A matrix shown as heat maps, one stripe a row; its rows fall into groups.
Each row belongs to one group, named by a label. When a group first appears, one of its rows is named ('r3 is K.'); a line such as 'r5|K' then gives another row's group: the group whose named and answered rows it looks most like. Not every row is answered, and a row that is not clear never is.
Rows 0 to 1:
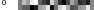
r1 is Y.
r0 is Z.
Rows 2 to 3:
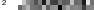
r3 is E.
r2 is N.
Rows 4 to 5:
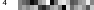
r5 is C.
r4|Y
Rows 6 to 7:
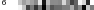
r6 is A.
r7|N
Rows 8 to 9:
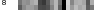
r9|C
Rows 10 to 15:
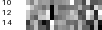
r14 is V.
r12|A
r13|A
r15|V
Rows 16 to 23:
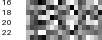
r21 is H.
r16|Y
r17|C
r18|H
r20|Y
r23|Y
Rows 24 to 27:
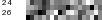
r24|Y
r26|Y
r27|E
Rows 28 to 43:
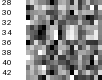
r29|E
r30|C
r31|Z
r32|N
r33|Y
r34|Y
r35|Y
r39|N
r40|N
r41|Z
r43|H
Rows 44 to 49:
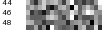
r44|H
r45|C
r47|H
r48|N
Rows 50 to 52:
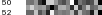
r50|H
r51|C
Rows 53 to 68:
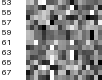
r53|Z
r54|H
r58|Y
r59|N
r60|N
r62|E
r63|H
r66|A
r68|V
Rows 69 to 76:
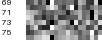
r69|V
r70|H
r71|N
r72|N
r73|C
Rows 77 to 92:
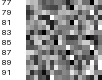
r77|N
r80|V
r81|C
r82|A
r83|Y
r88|H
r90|A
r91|Y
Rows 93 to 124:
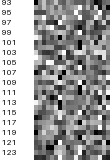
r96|A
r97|V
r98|Z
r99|H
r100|N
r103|Y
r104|N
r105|Z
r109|H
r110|C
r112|V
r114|A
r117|C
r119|Z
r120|C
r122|Y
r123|H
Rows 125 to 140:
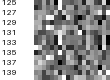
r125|V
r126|E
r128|Z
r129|N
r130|Z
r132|V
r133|V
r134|N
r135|E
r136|Z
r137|C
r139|A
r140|Y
